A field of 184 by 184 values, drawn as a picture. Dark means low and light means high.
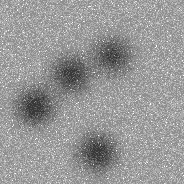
There is no overall slope. There are four dips. The halves do not mirror each other. No row or column stands out.
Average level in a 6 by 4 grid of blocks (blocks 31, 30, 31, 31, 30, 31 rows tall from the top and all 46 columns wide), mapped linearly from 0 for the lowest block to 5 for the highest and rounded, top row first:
5555
5415
4035
1355
4435
5435
